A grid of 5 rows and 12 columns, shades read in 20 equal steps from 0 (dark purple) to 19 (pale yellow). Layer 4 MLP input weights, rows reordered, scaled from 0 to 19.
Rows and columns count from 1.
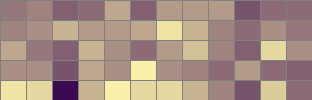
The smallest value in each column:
9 9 0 8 11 7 11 10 8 6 8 7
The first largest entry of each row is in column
5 7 11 6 5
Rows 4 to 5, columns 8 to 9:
10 8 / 14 10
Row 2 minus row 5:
-8 -6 14 -2 -7 -4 1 0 0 2 -5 1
